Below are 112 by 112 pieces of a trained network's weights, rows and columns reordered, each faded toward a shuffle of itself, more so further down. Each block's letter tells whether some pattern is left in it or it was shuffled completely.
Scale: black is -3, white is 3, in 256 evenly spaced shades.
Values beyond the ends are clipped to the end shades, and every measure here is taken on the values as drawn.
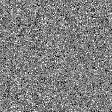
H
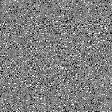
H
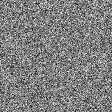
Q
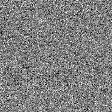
H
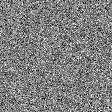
Q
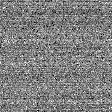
H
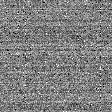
H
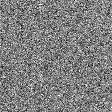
H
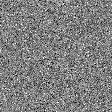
Q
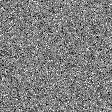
Q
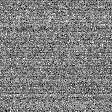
H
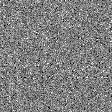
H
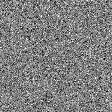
H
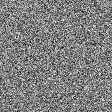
Q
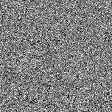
H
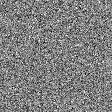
Q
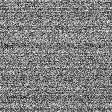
H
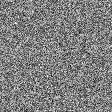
Q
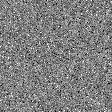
Q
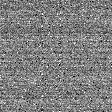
H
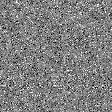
H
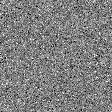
Q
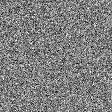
Q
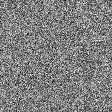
Q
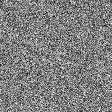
Q
